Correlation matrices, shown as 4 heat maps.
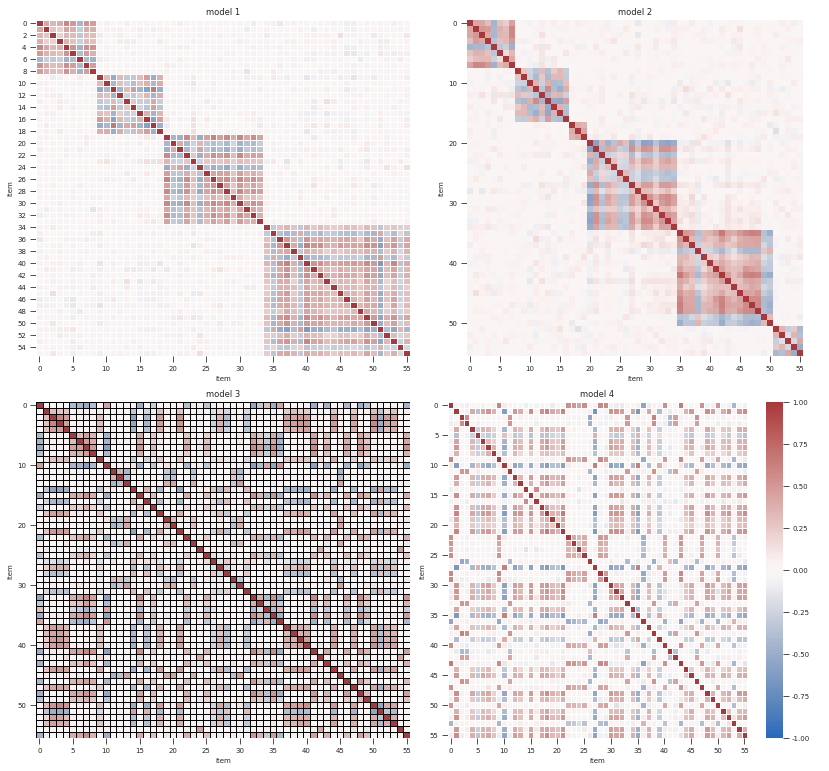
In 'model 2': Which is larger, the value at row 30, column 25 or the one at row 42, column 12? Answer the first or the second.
the second
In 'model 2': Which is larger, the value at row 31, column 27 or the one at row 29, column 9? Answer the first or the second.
the first
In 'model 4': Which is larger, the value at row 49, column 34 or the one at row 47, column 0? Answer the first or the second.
the second
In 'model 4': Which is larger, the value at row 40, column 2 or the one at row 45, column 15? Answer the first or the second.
the second
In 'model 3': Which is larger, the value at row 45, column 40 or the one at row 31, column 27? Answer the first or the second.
the first
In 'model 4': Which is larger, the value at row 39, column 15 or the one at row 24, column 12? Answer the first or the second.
the second
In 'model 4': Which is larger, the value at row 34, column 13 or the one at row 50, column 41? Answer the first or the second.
the first
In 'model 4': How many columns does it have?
56
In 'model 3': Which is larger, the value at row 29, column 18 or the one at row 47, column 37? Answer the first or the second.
the second
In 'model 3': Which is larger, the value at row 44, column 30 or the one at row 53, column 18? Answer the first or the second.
the second
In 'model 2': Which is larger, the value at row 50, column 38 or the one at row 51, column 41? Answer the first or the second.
the first
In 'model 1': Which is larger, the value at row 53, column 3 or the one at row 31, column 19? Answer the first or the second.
the second
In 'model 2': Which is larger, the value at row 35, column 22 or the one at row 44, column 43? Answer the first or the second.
the second
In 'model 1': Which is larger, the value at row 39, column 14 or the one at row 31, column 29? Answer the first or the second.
the second
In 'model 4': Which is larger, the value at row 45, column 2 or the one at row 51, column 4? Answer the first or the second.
the second
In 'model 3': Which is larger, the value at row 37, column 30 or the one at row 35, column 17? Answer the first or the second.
the second
